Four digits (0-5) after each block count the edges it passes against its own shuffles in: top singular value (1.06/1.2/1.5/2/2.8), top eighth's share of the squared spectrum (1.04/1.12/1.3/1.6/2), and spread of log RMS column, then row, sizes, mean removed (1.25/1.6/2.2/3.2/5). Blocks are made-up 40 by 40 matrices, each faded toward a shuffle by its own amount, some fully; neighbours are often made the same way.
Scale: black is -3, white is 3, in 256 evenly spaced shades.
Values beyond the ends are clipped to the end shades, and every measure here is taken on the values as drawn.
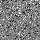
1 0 0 0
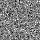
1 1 0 0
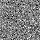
0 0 0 0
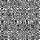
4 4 2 2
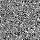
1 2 0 0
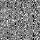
1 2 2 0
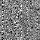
1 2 3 0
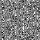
1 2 3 0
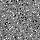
0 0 0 0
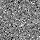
0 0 0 0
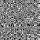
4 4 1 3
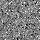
0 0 0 0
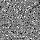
1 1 0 0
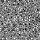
3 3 0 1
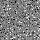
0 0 0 0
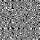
4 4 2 2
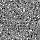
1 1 0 0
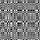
4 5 3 3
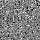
2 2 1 0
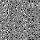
3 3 1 0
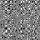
4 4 2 2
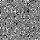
3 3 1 1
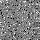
2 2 0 0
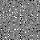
3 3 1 1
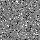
1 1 1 0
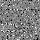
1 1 0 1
